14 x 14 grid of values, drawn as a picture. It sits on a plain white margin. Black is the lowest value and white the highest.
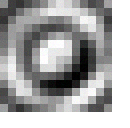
The bottom right is the roughest part. The ninth with the highest average is the centre. No single row or column stands out from its neighbours. The centre is the calmest part. Concentric rings centre on the centre.
